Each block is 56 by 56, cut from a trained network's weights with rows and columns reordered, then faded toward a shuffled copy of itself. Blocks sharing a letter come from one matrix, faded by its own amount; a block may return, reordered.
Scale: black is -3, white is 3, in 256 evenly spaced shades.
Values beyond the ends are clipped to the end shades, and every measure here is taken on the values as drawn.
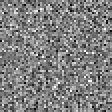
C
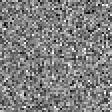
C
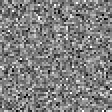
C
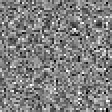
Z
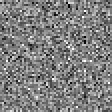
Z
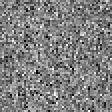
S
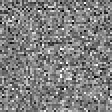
Z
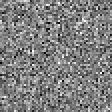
Z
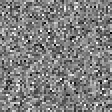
C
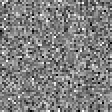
S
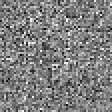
Z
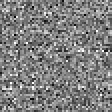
Z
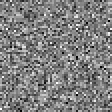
Z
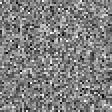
C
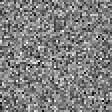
C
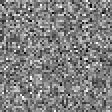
Z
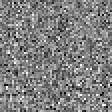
S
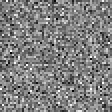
C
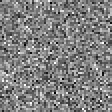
C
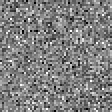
S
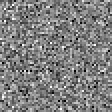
S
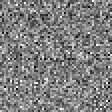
Z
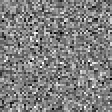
Z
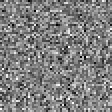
Z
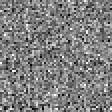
S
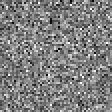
C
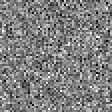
Z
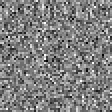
C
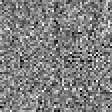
Z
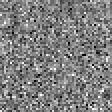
S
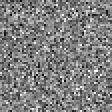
C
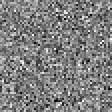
C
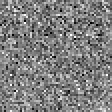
S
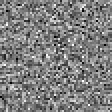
Z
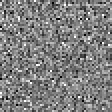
S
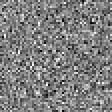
Z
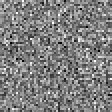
Z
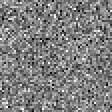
S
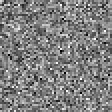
C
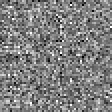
Z
